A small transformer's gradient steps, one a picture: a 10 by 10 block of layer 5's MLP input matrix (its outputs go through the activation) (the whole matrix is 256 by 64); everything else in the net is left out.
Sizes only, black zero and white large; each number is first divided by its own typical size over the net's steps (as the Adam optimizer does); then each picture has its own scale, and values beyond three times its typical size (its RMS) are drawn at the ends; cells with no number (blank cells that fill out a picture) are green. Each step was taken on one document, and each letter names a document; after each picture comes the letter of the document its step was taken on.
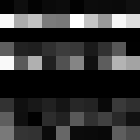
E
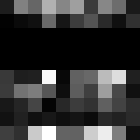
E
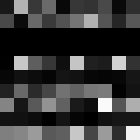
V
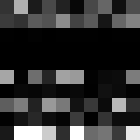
V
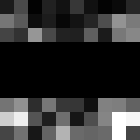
V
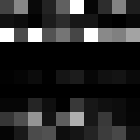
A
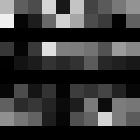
E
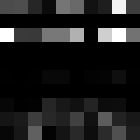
A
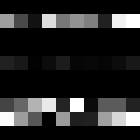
E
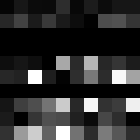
V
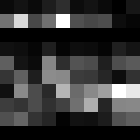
E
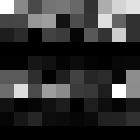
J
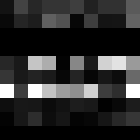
J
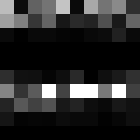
J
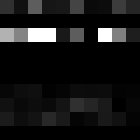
A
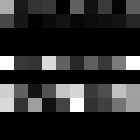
J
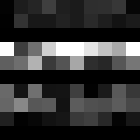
E
